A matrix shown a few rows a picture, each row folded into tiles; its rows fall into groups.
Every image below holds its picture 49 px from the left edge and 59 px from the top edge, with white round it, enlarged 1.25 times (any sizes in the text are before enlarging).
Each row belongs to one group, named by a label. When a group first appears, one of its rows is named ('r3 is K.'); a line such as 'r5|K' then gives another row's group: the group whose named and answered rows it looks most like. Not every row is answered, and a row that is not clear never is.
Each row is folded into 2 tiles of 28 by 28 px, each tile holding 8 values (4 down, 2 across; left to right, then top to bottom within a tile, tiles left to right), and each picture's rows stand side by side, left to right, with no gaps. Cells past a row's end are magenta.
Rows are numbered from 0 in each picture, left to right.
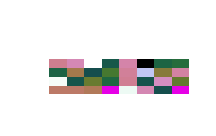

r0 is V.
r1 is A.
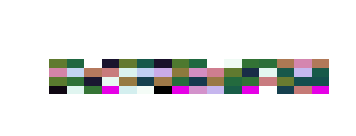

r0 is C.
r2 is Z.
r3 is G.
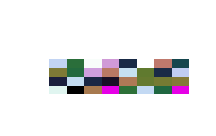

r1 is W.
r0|G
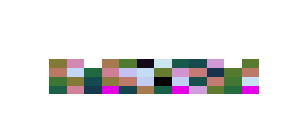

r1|C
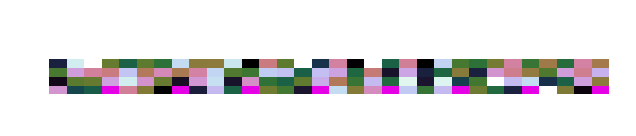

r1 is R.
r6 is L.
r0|Z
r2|C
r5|V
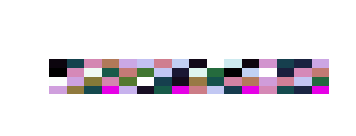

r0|L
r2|W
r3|R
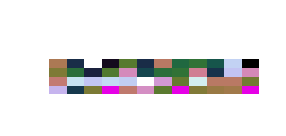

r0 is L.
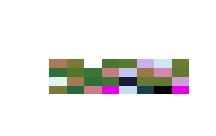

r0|V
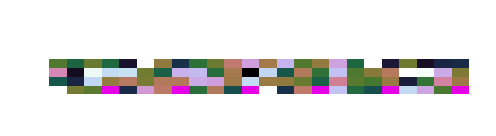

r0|A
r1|W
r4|V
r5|A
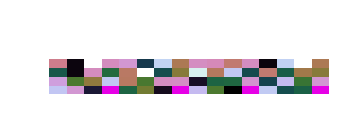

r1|C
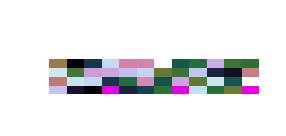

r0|R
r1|C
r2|W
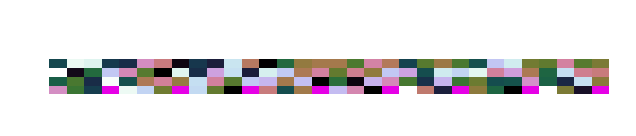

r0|W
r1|W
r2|L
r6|Z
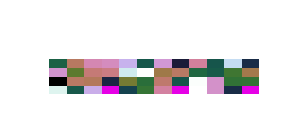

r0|G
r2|V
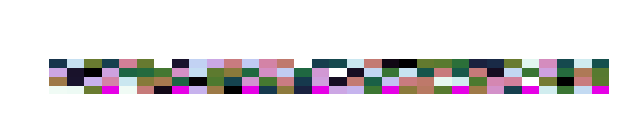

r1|V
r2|Z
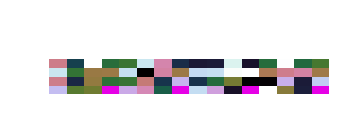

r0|V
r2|A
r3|Z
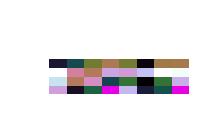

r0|R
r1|A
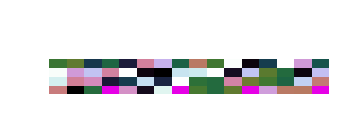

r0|R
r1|W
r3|W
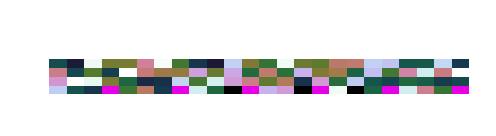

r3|Z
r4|G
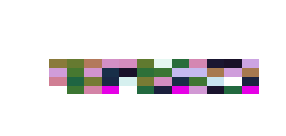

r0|G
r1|V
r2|R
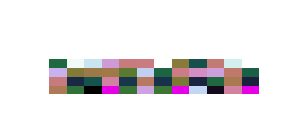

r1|C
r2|G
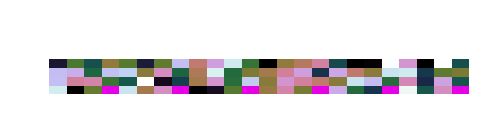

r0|R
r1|G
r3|L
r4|R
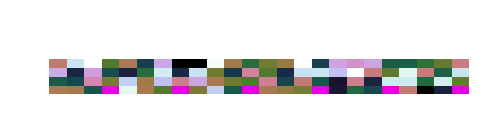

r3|V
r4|C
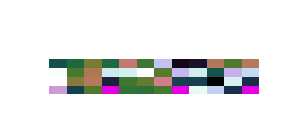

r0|R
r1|C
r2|A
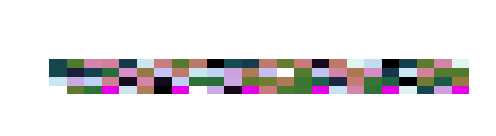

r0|L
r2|A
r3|C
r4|Z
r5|G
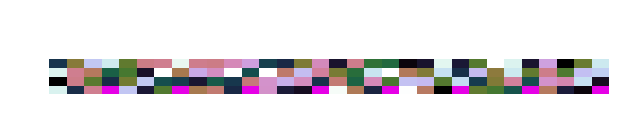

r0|G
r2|Z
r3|R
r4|A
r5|L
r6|Z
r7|R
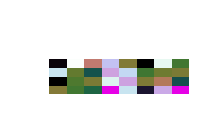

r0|W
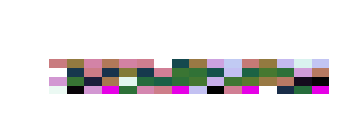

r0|G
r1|V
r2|G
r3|G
